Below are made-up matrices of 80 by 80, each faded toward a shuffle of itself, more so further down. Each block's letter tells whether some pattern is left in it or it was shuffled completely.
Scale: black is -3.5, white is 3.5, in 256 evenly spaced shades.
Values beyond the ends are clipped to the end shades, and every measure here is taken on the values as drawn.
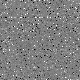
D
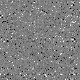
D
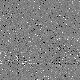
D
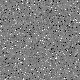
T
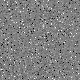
T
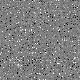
D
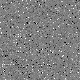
D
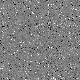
D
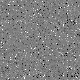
D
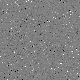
T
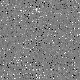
D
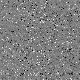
D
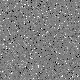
T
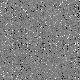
D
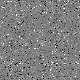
D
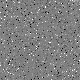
T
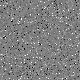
T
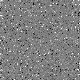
D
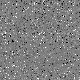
D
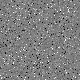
T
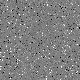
T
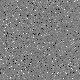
T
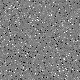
T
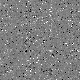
D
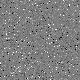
T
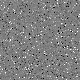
T
